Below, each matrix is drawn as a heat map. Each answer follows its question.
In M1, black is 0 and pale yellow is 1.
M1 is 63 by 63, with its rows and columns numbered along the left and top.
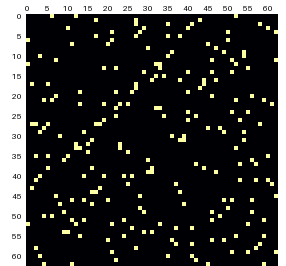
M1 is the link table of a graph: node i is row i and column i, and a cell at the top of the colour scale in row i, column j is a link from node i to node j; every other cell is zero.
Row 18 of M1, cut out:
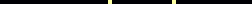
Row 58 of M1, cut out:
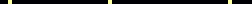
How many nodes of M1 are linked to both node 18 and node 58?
1
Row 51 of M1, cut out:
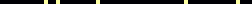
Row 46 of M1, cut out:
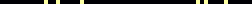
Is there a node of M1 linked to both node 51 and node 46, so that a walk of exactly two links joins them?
yes
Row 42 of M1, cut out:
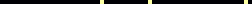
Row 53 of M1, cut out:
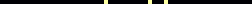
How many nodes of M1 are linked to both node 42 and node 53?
1
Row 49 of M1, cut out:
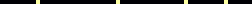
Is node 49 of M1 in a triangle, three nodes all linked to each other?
yes
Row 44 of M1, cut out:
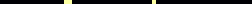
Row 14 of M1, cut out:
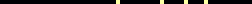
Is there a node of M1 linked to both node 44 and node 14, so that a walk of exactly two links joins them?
no
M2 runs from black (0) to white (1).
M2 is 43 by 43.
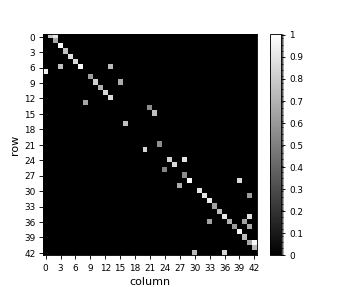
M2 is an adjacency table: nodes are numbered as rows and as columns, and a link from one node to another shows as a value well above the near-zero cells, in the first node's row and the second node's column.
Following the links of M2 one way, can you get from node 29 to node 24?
no
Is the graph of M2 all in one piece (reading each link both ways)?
no
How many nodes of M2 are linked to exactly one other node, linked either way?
5
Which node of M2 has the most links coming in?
node 41
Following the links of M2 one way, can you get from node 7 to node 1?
yes
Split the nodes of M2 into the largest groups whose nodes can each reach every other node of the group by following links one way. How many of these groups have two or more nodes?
5
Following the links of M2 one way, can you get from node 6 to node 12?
yes
